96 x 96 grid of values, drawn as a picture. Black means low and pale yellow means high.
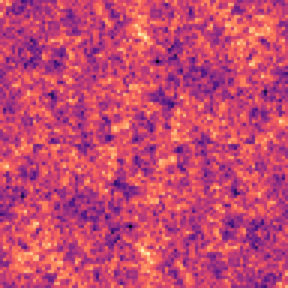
Slope: none. Stripes: none. Histogram: bell-shaped. Seam: none. Symmetry: a half turn.
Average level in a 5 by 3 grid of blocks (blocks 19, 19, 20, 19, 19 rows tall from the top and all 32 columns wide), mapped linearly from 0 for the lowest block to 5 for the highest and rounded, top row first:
0 3 5
1 2 0
3 3 3
0 2 1
5 3 0
